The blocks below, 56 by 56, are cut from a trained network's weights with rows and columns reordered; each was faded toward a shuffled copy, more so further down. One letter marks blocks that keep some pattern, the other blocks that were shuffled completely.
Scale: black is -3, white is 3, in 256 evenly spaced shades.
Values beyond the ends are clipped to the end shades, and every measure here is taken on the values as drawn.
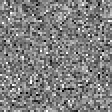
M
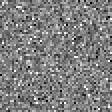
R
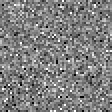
R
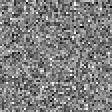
M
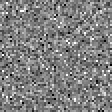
R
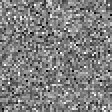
R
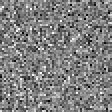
M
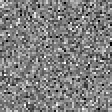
R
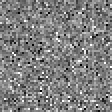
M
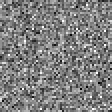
R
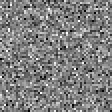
M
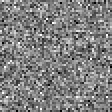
R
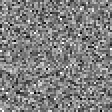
R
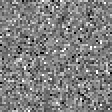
R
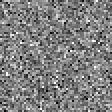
R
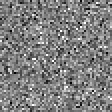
M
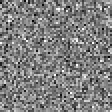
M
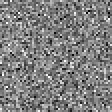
M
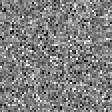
M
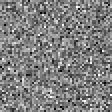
M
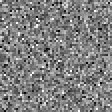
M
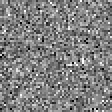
R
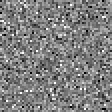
R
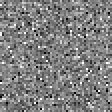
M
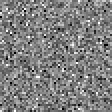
M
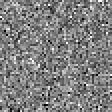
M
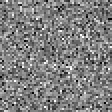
R
